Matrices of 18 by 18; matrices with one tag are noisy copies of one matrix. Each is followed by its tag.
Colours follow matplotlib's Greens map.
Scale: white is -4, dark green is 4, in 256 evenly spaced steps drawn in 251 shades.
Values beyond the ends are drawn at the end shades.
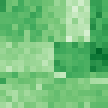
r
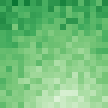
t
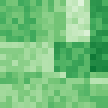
r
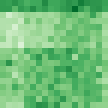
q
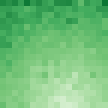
t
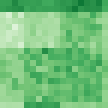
q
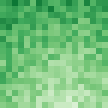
t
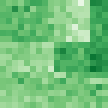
r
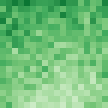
t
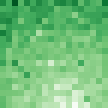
t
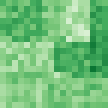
r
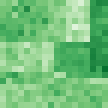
r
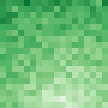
t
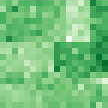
r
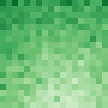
t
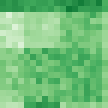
q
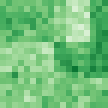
r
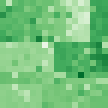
r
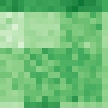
q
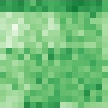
q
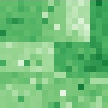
r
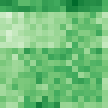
q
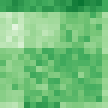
q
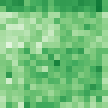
q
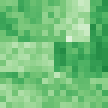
r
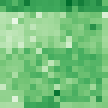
q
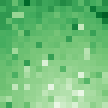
t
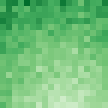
t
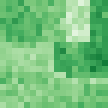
r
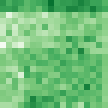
q
